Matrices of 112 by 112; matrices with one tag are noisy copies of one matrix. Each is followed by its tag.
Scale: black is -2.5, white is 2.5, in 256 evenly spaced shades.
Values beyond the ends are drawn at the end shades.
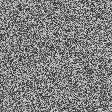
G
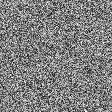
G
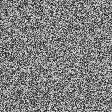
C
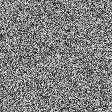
G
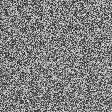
C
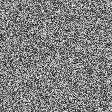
G
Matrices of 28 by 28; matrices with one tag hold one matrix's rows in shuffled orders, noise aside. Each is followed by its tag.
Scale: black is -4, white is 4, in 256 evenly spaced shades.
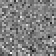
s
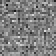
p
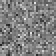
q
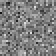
q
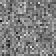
q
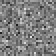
q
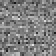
p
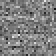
p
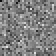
q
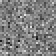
q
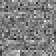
p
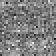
p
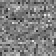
p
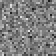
s
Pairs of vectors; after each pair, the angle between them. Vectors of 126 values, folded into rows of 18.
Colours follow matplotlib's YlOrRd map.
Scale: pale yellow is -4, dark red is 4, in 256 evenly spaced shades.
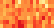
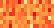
orthogonal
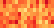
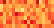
partly aligned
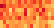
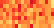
partly aligned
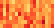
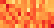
partly aligned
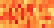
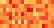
partly aligned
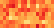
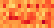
nearly opposite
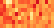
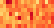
nearly opposite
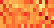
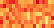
partly opposed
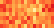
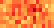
nearly opposite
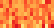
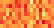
orthogonal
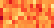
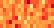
partly opposed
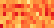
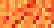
orthogonal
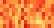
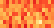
partly aligned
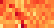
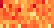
partly aligned
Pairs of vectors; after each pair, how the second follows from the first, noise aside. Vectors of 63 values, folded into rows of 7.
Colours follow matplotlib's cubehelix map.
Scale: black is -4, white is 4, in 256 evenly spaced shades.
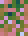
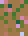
partly zeroed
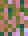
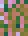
reversed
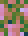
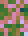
negated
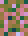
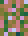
negated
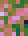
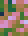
reversed
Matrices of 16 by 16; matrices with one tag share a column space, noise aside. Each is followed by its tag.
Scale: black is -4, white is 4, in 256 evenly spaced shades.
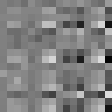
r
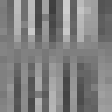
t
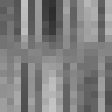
t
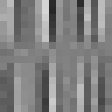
t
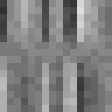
t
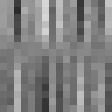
t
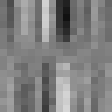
t
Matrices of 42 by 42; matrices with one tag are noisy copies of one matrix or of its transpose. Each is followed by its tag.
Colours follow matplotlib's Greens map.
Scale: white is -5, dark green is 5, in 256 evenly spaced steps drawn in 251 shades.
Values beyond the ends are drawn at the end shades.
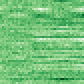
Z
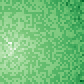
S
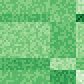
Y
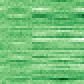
Z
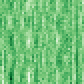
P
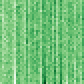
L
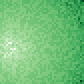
S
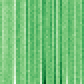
L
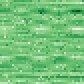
P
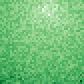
S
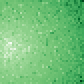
S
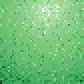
S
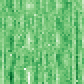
P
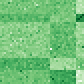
Y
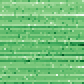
L
